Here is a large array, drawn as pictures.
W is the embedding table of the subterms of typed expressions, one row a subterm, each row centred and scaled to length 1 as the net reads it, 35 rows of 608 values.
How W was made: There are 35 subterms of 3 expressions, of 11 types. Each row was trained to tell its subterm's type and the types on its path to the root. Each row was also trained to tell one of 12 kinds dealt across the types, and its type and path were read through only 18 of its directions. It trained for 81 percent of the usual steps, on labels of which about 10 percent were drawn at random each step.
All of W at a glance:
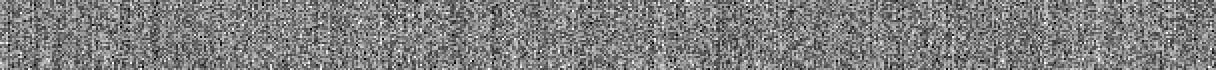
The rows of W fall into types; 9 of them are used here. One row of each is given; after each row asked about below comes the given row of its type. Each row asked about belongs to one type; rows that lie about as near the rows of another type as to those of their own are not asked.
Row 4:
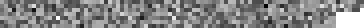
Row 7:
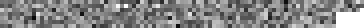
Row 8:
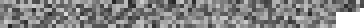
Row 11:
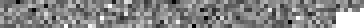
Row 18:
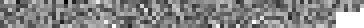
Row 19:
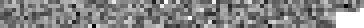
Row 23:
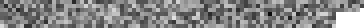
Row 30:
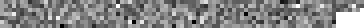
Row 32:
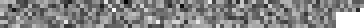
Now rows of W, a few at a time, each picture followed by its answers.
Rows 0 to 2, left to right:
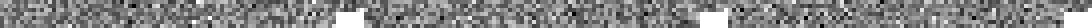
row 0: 18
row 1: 19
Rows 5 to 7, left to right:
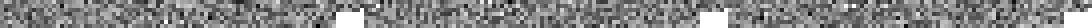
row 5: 11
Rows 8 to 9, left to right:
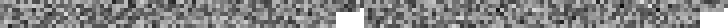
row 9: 23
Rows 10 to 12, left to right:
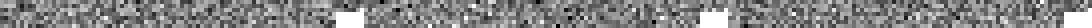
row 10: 18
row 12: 30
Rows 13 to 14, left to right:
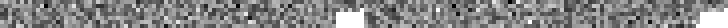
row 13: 8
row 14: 23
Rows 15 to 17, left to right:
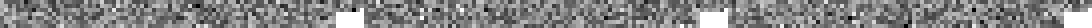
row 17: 19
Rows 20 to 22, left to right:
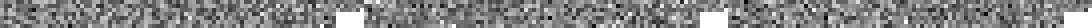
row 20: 32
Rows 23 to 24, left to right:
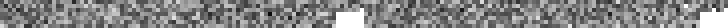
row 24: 8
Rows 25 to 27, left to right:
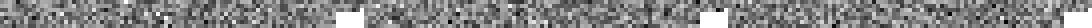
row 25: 18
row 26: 11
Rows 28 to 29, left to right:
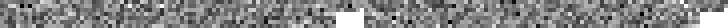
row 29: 4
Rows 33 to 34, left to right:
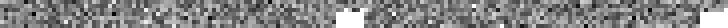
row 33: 32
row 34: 23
